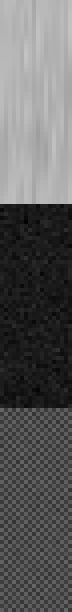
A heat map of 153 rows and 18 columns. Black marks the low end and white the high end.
It is made of 3 by 1 panels. Panel 1,1: high, streaked downward, faint in contrast. Panel 2,1: very low, fine-grained, faint in contrast. Panel 3,1: low, checkered.
